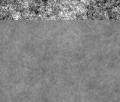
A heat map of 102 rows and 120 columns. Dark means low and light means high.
Grain: blotchy. Ninth with the highest average: top middle. Slope: none. Seam: horizontal, 20% of the way down, the bottom part calmer. Stripes: none. Histogram: heavy tails on both sides.
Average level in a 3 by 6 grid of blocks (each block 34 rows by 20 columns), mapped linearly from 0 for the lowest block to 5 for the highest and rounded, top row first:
223520 | 222322 | 222222
